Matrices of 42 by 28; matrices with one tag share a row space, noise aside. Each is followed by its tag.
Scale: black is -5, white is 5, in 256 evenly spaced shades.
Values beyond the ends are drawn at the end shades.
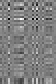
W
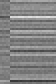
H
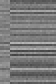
H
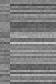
H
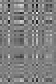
W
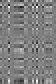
W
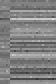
H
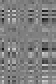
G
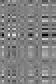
G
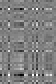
W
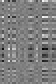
G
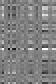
G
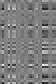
G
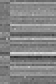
H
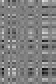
G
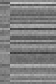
H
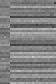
H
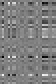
G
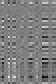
G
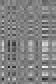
G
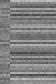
H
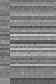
H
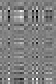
W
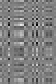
W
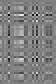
W
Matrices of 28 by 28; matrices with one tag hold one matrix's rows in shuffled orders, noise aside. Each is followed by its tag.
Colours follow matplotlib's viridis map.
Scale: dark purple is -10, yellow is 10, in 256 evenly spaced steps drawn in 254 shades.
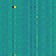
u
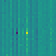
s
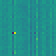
u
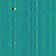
u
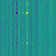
s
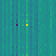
s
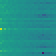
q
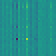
s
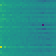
q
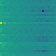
q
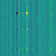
s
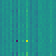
s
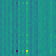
s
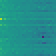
q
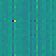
u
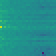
q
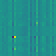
u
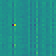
u
